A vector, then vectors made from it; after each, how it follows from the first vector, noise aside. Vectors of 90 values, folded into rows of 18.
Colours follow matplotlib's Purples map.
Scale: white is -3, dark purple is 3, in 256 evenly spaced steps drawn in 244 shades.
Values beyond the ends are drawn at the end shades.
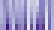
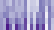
copied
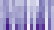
copied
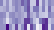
sign-scrambled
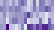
sign-scrambled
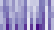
copied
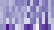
sign-scrambled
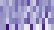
sign-scrambled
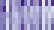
wrapped around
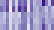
wrapped around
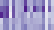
wrapped around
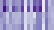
wrapped around
